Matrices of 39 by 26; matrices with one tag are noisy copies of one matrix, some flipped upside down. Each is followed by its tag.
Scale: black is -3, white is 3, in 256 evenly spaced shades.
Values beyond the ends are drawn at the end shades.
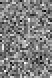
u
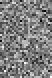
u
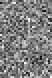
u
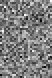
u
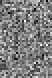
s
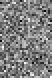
u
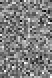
u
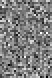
s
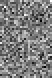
u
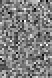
s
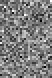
u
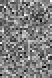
u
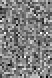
s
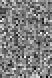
s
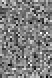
s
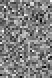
u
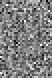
s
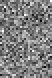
u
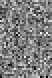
s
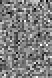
s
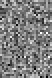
s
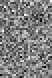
u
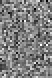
s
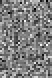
s
